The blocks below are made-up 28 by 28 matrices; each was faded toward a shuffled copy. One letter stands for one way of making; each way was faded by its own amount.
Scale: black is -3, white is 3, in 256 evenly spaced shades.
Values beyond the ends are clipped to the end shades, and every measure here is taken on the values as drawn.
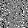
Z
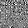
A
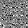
A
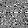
A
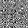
A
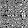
A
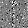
Z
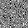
Z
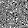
Z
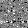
A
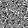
Z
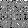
A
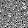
Z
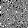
Z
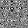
A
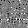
A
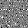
A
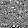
A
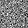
Z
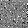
Z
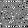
A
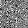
Z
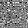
A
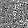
Z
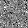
Z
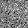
Z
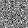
Z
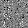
Z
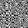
A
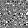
A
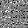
A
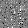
Z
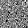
Z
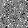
Z
